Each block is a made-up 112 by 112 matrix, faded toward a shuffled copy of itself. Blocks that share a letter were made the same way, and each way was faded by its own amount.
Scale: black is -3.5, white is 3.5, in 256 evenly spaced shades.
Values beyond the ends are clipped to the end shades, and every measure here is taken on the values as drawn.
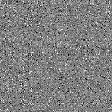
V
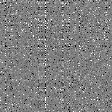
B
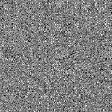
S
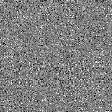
V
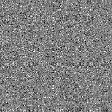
S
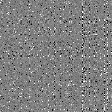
B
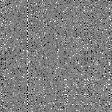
B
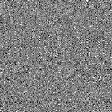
S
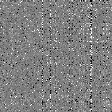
B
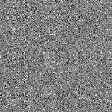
S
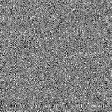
S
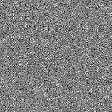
S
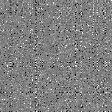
B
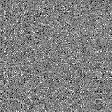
V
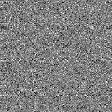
S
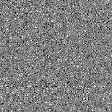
V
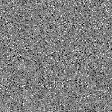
V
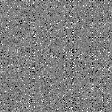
B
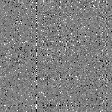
B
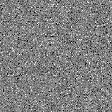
V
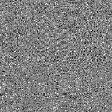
S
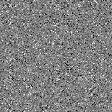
V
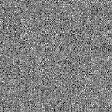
S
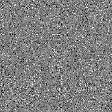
V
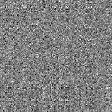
S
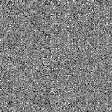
S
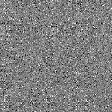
V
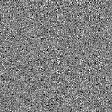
S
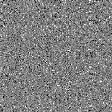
V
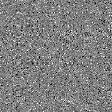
V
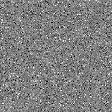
V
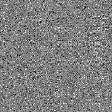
V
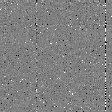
B
